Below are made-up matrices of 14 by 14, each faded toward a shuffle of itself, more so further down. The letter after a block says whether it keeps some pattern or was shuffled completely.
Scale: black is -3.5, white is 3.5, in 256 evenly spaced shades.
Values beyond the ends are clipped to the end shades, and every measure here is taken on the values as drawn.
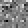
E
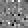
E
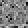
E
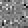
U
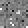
U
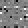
E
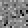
U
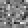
E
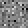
E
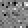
E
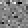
E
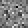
U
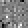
E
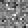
U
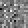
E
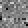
E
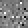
E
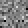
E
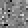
U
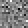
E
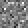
U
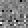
E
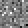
U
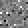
E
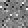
U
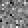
U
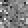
U
